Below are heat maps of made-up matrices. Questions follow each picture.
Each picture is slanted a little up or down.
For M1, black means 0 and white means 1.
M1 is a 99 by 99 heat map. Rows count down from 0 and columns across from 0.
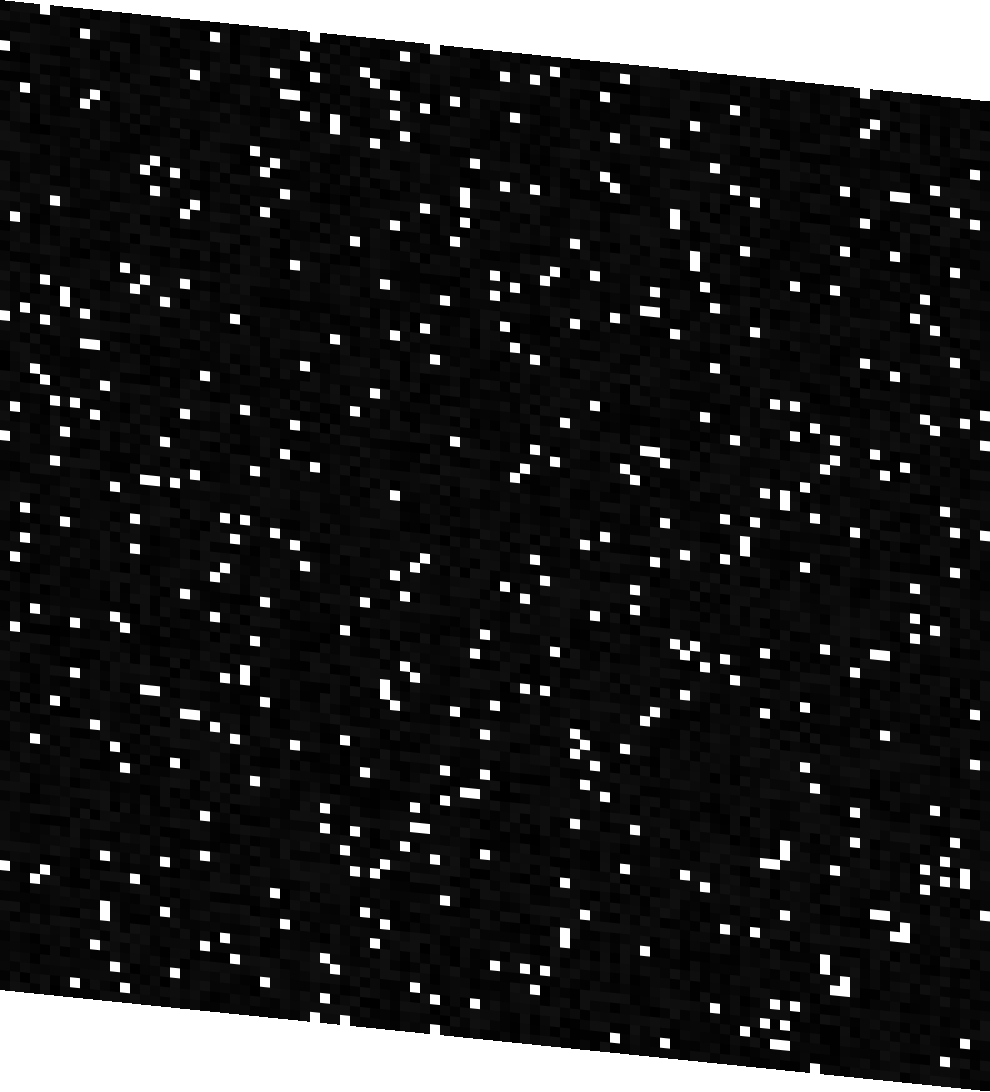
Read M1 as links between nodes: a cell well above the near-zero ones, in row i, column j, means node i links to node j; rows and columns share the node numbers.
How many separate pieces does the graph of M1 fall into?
1
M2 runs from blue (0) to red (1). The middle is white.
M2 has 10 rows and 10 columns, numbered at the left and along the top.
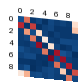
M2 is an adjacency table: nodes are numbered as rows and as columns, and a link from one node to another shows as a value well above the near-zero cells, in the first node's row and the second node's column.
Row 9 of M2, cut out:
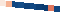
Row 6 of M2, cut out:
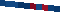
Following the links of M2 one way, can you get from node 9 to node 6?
yes
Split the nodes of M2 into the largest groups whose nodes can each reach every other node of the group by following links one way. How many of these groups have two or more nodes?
1
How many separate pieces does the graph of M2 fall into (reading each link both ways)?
1
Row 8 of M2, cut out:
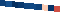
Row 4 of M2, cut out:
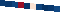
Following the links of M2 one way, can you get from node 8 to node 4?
yes
